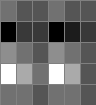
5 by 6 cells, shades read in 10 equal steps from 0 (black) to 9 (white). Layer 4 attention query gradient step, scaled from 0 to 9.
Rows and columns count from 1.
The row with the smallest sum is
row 2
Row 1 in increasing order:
3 3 3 3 4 4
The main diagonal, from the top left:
4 2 3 9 4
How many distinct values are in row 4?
4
